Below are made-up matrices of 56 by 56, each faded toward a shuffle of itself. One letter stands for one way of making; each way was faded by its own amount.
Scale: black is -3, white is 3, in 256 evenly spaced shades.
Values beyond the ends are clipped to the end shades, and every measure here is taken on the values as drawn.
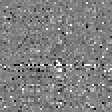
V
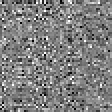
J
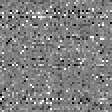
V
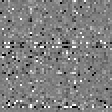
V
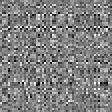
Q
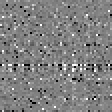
V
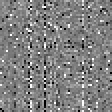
J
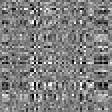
Q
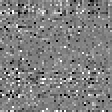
V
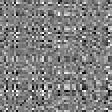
Q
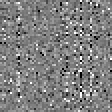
J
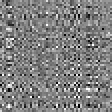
Q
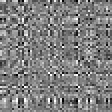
Q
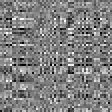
Q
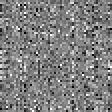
J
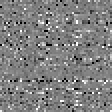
V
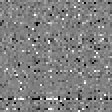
V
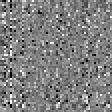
J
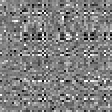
Q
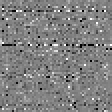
V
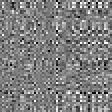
Q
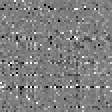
V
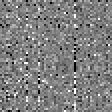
J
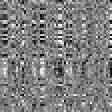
Q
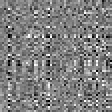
Q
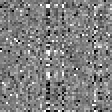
J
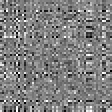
Q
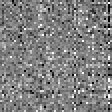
J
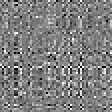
Q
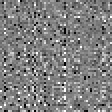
J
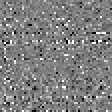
V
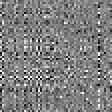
Q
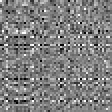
Q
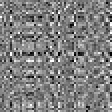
Q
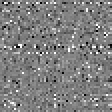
V
